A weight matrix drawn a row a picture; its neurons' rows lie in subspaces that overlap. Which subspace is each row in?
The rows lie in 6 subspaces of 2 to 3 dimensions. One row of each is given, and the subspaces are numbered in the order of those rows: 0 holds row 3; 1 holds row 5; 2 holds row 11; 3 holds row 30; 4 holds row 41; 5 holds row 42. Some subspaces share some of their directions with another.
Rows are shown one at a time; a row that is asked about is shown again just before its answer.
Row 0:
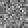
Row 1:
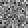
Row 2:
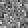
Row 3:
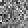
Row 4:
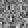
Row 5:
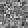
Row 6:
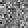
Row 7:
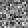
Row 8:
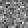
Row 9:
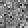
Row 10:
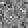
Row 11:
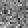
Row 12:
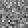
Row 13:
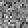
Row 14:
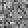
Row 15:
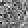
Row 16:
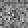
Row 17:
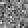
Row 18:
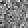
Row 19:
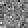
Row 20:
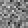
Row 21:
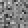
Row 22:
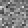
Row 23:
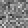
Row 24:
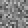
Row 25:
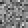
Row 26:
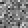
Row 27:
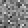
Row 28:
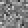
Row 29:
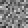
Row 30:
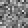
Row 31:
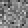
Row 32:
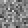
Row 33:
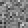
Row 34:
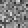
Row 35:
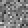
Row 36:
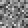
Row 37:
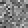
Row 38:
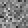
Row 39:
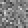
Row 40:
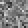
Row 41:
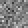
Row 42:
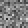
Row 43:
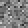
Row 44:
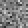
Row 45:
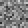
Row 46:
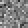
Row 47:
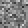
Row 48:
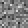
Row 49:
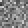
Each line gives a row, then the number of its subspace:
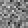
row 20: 4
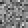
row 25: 1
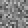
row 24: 3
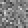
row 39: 2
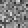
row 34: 0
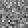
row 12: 3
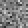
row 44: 2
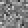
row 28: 1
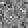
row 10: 2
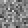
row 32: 4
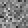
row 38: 4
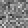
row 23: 1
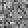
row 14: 1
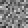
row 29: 3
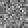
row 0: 5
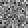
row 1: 3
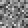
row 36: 3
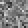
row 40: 2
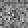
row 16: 5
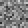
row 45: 5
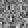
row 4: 4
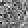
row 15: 0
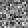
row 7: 1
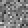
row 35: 2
